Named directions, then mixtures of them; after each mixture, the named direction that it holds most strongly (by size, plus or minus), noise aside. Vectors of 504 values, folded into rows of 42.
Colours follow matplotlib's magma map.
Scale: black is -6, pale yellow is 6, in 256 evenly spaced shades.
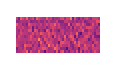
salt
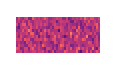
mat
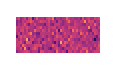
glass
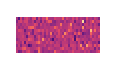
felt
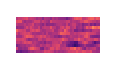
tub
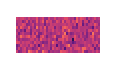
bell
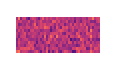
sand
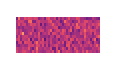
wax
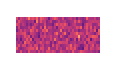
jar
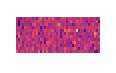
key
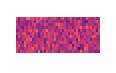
jar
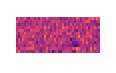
sand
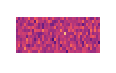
felt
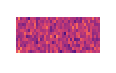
sand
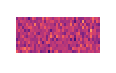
sand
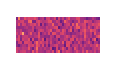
wax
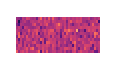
key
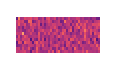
wax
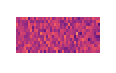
salt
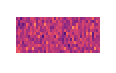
bell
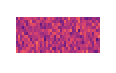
wax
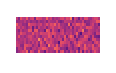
salt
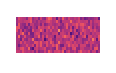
mat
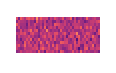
jar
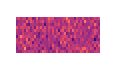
glass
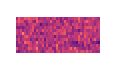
wax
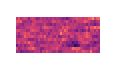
tub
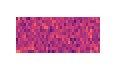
sand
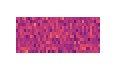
sand
